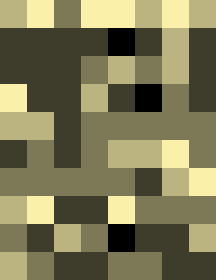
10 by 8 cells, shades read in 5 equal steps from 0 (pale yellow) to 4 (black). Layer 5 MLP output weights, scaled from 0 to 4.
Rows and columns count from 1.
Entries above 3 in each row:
0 1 0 1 0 0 0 0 1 0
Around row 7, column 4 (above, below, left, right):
2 3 2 2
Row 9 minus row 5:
1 2 -2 0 2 1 1 -1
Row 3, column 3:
3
